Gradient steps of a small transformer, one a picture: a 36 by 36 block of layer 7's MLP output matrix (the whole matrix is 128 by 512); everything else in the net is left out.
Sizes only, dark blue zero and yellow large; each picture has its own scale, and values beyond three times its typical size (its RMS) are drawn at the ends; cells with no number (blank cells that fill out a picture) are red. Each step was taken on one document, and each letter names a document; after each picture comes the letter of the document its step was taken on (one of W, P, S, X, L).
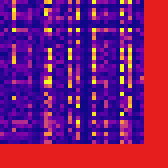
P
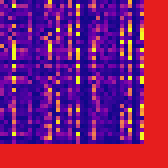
P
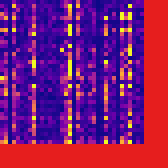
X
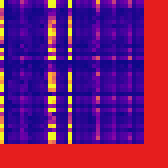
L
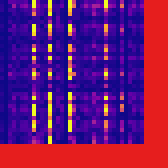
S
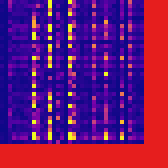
S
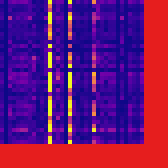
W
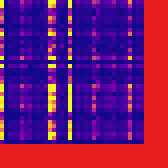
L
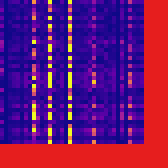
W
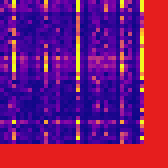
P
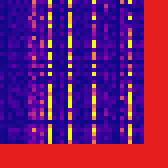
S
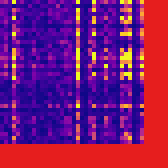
P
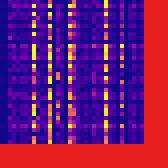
S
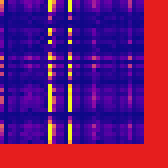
L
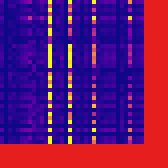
W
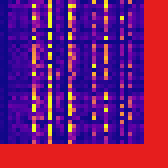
S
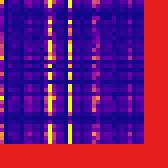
L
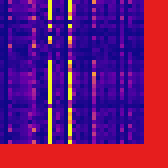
W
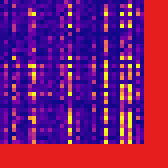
X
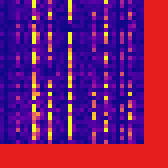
S
